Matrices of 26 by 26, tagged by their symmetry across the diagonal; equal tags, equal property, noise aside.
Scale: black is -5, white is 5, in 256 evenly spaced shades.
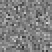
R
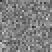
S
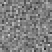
R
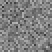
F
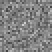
F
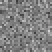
S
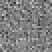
R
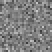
R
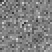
F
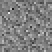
R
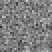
R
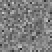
F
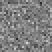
S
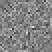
F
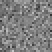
S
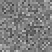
F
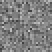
R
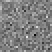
F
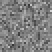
S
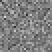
F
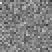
S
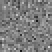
S
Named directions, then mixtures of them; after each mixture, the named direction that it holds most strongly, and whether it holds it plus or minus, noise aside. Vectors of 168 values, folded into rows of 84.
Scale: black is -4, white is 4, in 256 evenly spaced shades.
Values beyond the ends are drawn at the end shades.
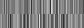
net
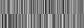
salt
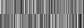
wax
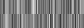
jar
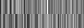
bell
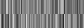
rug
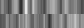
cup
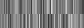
net, plus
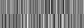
salt, plus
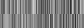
jar, plus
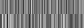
net, minus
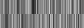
jar, minus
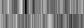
cup, minus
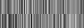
salt, plus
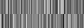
rug, plus
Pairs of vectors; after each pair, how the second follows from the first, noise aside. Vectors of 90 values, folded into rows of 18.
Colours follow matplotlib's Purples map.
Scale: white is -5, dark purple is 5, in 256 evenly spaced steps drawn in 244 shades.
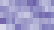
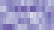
wrapped around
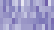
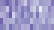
wrapped around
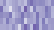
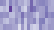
sign-scrambled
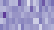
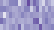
negated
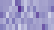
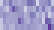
wrapped around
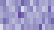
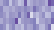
wrapped around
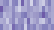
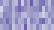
negated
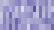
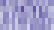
sign-scrambled
